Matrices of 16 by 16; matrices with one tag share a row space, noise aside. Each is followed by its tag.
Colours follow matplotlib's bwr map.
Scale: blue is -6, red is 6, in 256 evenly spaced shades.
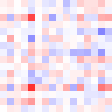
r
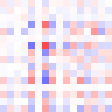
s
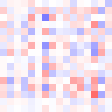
s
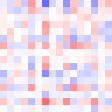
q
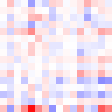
r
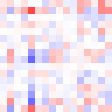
r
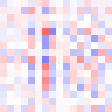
s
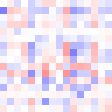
q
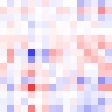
r
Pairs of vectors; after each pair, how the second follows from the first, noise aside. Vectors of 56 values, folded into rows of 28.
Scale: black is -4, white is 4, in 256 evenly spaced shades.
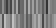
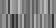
wrapped around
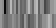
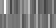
sign-scrambled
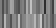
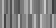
sign-scrambled
